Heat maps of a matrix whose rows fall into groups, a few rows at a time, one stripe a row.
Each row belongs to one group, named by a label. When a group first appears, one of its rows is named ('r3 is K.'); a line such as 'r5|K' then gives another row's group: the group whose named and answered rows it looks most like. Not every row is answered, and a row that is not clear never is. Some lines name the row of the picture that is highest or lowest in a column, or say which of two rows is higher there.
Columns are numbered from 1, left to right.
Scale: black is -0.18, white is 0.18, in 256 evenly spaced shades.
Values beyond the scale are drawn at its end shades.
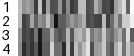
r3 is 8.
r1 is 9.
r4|8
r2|9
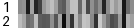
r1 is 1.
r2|8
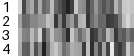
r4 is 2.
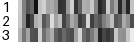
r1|1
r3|9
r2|2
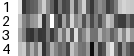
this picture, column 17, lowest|2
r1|9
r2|2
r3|8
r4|2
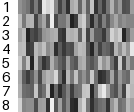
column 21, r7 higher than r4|Yes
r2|9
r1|1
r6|1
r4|9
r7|8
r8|9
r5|8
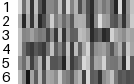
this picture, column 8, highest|5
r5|8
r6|2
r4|8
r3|9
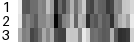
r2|9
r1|9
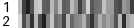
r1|2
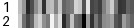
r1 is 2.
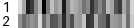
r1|2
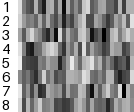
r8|9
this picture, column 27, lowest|7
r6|1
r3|9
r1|8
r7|8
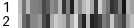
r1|8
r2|2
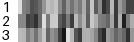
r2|1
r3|1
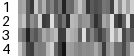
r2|2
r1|9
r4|1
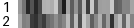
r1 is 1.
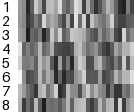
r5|9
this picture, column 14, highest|3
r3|2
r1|2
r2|1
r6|9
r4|9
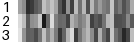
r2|2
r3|1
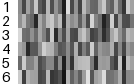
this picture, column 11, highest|2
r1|8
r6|8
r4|1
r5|8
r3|9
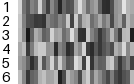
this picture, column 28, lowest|6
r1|9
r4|9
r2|8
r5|2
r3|2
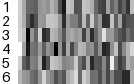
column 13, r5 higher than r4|No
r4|9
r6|1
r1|1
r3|2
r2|1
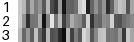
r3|8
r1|9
